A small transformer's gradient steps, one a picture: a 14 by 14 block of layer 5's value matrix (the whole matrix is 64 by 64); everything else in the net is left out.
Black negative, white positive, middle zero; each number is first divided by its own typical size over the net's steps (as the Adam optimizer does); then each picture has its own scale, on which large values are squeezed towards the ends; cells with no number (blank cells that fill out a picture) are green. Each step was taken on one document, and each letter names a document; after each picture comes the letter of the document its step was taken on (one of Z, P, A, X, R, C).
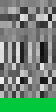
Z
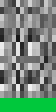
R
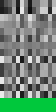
R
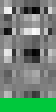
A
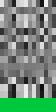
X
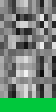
X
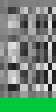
Z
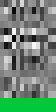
A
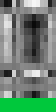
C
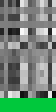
Z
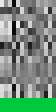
R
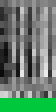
R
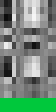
C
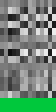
Z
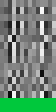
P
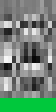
C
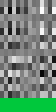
P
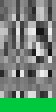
R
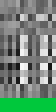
Z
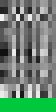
R
